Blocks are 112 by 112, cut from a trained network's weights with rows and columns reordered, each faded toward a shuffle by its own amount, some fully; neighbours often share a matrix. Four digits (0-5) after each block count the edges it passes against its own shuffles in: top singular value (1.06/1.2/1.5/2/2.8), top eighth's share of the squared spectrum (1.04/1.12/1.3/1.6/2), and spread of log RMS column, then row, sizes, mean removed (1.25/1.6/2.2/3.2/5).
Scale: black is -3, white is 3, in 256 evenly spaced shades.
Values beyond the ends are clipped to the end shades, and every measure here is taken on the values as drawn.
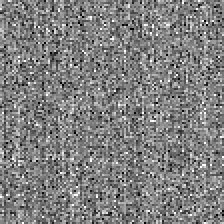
3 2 0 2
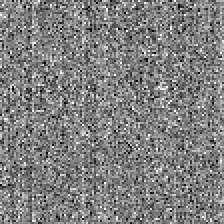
3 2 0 1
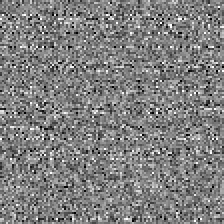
3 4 1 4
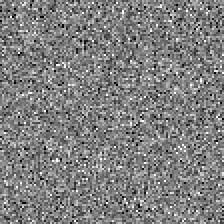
0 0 0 0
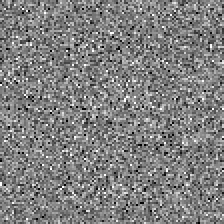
1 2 0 1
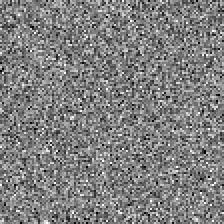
1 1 0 0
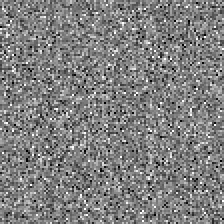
0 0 0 0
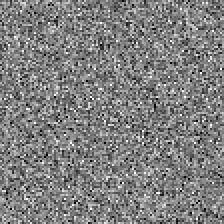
1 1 0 0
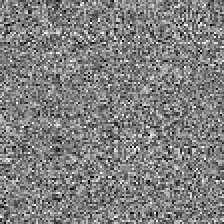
3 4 0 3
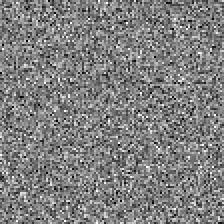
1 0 0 0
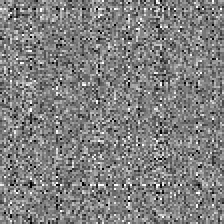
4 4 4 2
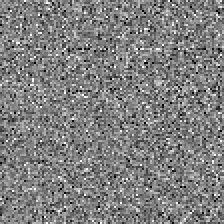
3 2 1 0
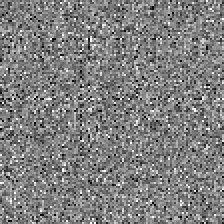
3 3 2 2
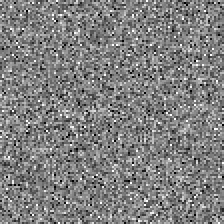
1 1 0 0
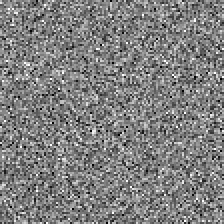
0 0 0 0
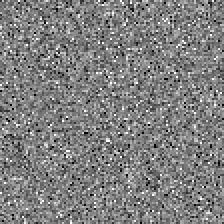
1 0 0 0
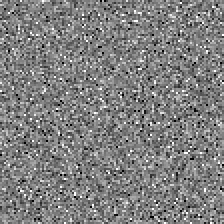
0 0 0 0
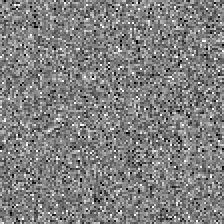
2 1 1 0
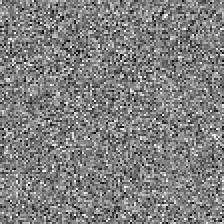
2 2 1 1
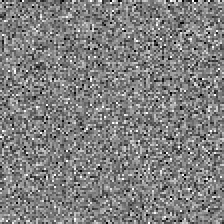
2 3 1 1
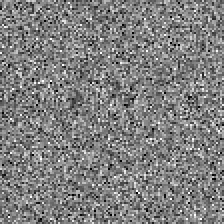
2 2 0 0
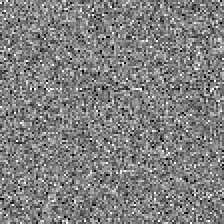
1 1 0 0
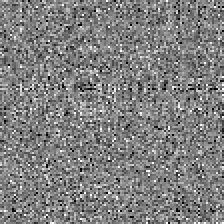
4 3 2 2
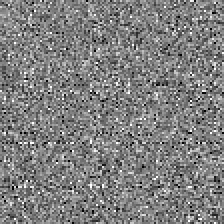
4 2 2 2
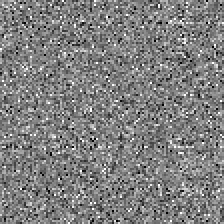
3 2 1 1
